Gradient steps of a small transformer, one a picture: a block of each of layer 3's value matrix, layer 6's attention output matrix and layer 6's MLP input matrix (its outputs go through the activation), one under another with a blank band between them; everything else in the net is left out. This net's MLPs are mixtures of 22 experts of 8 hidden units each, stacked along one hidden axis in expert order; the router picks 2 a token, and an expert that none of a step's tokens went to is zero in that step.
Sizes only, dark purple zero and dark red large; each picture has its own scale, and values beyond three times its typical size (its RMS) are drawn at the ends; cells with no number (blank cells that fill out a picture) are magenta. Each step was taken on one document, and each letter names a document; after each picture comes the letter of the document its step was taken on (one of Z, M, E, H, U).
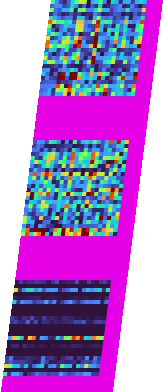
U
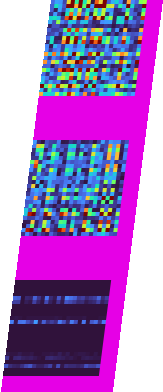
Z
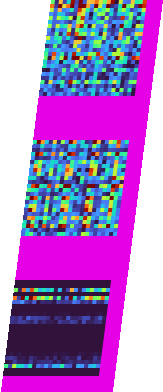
Z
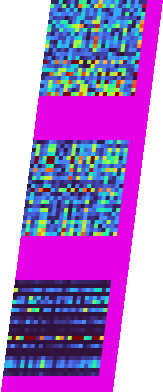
U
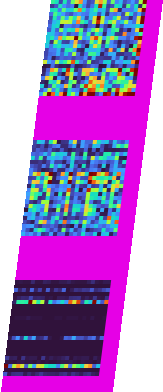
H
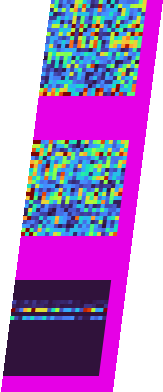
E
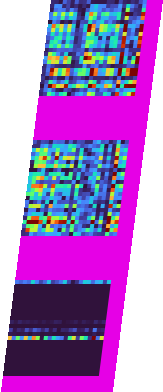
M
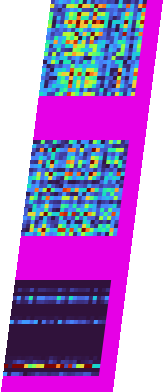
Z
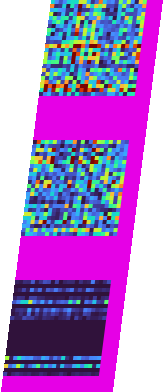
H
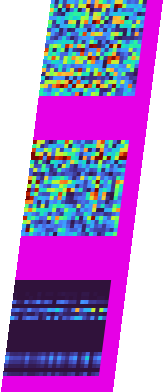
E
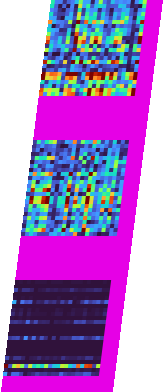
U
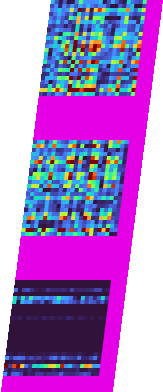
Z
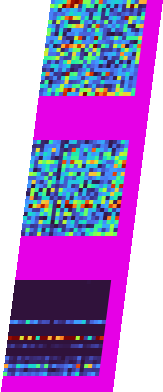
U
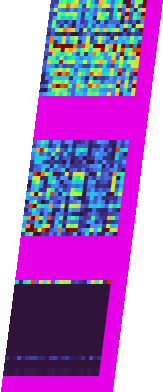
M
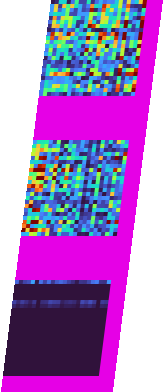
M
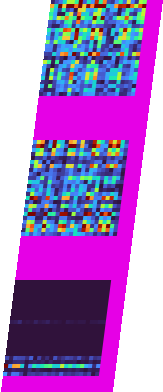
Z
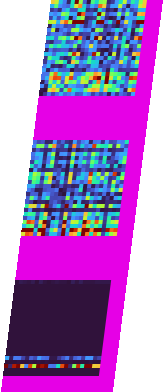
H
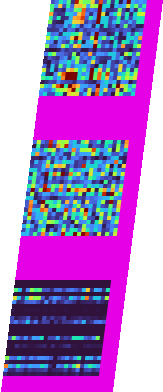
U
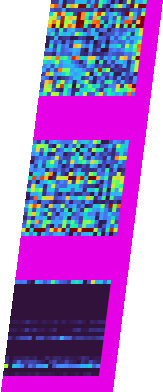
H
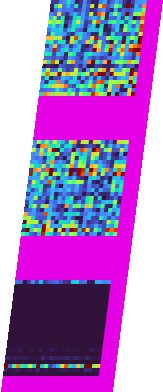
H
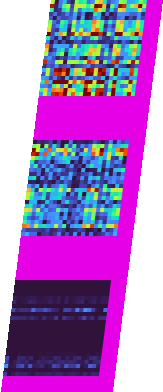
E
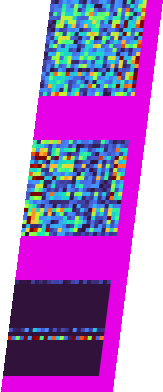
M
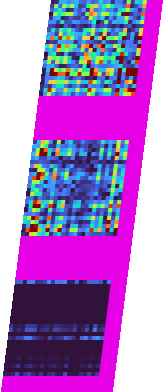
M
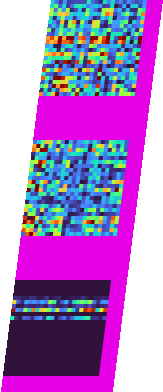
E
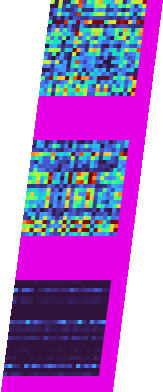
H
